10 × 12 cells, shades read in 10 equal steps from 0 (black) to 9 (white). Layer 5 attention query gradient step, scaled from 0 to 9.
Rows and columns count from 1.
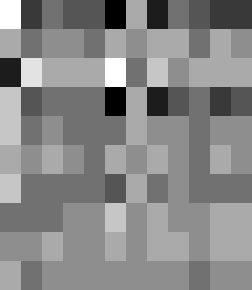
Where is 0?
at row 1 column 6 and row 4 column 6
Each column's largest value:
9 8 6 6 6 9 6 7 6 6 6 6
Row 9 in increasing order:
5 5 5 5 5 5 6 6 6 6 6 6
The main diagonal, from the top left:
9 4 6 4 4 6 6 6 6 4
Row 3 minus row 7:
-6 4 2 2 2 6 -2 3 0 2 2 2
